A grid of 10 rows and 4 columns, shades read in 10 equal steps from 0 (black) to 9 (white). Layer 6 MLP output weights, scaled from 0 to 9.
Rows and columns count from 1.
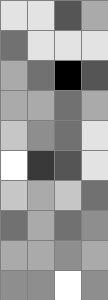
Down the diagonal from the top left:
8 8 0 6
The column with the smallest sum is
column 3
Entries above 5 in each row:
3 3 1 3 2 2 3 1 3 1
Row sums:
25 28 13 22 24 22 24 19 23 24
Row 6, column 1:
9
